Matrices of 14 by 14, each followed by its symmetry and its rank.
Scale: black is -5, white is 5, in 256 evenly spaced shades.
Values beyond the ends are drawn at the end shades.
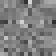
neither, rank three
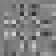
antisymmetric, rank two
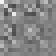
symmetric, rank three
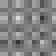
symmetric, rank one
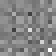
symmetric, rank three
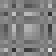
symmetric, rank one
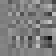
neither, rank two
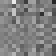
neither, rank three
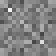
symmetric, rank three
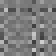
neither, rank two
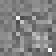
symmetric, rank three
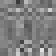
neither, rank three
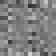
neither, rank three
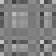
symmetric, rank one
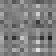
antisymmetric, rank two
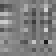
neither, rank two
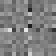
antisymmetric, rank two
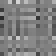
antisymmetric, rank two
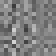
neither, rank two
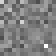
symmetric, rank three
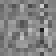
neither, rank three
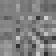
antisymmetric, rank two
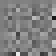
antisymmetric, rank two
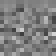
neither, rank three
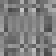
neither, rank two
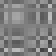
symmetric, rank one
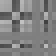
symmetric, rank one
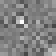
symmetric, rank three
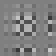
symmetric, rank one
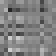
neither, rank two
